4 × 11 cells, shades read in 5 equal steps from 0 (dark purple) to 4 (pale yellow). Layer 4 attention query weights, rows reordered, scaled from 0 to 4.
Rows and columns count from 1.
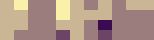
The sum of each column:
12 12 8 8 12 12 9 7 8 9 9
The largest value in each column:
3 4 2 2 4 3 3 3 2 3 3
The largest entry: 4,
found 3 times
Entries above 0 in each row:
11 11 10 11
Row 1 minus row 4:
0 2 0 0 3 0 0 2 0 1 1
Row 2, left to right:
3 3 2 2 4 3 3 3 2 2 2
